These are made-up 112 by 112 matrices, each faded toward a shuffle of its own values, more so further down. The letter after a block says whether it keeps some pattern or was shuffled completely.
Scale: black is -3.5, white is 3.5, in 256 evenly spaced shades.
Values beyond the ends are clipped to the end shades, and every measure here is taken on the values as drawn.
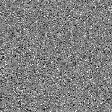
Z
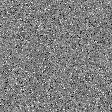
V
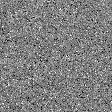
V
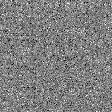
Z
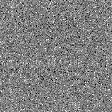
Z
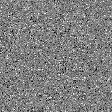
Z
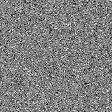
Z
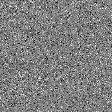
Z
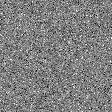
V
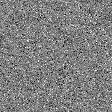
V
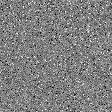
V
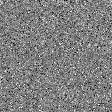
Z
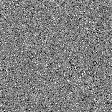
V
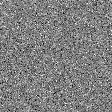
V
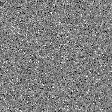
Z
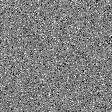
V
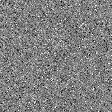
Z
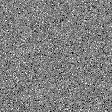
Z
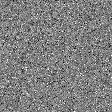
Z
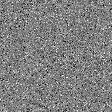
Z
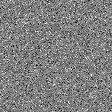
Z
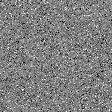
Z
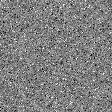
V
